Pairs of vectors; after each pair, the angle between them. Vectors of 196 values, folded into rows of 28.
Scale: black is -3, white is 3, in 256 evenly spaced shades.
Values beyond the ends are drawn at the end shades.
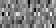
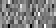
partly aligned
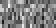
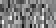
nearly opposite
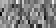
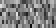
partly aligned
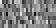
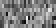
partly aligned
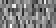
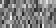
partly aligned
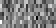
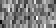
nearly opposite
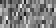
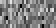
nearly opposite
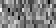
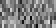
partly aligned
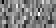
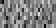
nearly parallel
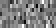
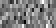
nearly parallel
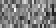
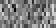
nearly opposite
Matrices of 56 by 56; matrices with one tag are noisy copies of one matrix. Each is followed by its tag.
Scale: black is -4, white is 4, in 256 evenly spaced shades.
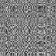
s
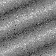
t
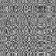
s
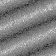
t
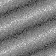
t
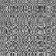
s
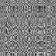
s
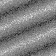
t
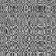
s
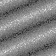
t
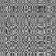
s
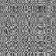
s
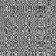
s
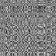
s
